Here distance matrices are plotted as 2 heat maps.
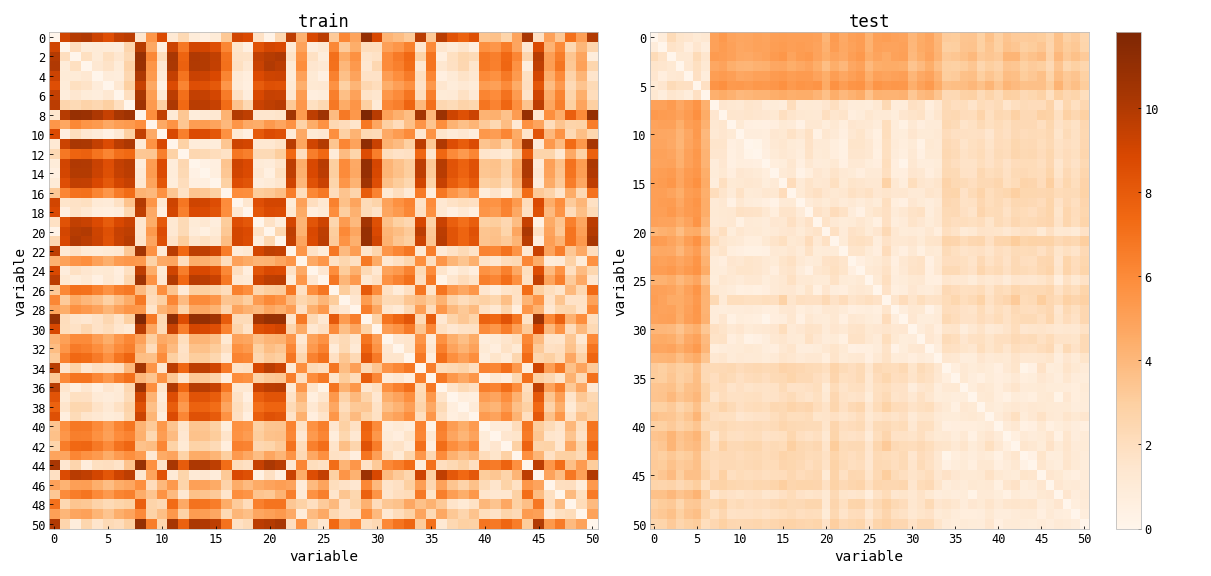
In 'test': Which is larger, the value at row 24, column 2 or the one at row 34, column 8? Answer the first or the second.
the first
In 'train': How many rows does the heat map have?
51
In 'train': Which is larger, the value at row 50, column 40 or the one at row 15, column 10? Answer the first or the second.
the second
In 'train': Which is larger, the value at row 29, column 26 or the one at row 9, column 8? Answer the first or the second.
the first
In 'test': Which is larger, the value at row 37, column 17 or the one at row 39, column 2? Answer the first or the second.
the second
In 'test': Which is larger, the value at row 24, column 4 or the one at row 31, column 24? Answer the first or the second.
the first
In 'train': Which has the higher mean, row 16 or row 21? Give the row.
21
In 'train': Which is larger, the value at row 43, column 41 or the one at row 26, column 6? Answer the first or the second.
the second
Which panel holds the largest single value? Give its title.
train
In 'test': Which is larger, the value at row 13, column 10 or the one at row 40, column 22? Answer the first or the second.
the second
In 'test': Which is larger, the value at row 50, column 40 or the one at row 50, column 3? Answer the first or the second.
the second
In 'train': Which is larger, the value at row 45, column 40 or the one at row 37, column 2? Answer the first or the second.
the first
